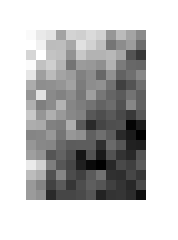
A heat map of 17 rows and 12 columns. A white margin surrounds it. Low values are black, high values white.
Slope: up to the top left. Mirror symmetry: none. Ninth with the highest average: top left. Stripes: none. Average level on the scale: 50%.
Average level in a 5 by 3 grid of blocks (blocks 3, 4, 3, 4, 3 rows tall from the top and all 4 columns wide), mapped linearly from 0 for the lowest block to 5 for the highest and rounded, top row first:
543 | 432 | 321 | 310 | 210
